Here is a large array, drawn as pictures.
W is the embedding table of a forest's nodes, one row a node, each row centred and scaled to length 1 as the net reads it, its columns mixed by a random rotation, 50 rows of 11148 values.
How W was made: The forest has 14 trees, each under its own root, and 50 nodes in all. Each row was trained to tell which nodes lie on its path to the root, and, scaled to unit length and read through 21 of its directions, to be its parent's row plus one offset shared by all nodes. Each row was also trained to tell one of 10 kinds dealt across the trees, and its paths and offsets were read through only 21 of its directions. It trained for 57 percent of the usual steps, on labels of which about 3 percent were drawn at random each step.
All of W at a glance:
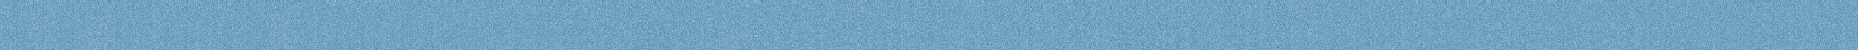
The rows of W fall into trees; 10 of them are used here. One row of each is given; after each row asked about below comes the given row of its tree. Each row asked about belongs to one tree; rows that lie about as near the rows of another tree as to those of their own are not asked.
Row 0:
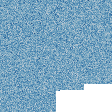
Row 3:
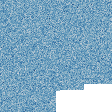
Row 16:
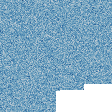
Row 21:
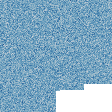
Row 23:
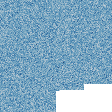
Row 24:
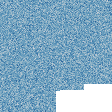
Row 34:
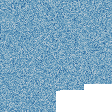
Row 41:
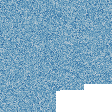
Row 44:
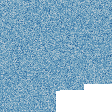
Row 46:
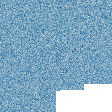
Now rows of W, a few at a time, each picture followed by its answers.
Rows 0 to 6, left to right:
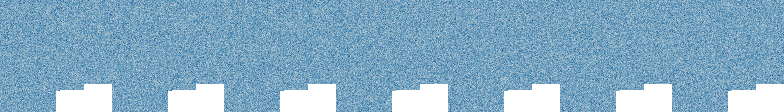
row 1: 0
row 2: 0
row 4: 24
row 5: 24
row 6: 23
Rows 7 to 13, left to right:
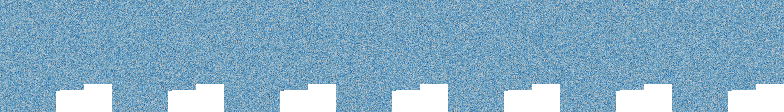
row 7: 23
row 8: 41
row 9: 21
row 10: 0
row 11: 16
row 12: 23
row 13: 21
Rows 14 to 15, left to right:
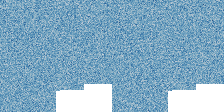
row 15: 24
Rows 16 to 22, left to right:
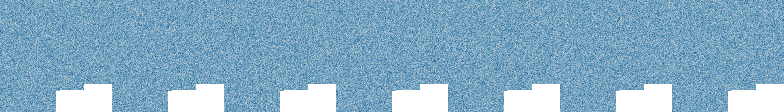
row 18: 24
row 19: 3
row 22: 44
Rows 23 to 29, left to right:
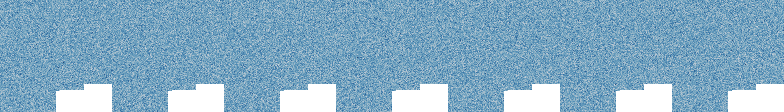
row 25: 24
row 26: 23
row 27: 44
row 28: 44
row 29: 46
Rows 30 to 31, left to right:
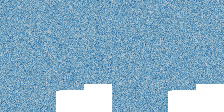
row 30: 3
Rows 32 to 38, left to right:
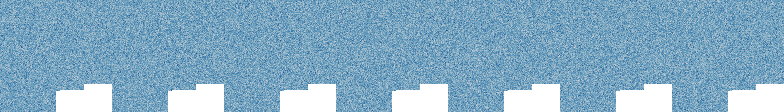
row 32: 34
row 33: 46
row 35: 0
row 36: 0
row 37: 21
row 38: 34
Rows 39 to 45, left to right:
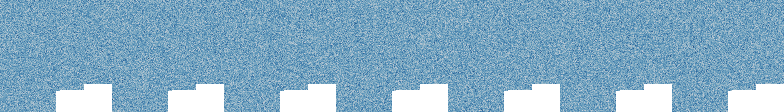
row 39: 41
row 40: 16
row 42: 3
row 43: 34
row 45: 34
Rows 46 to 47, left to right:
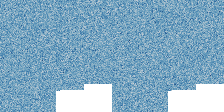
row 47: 23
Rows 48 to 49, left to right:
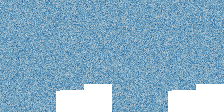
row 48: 41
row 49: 44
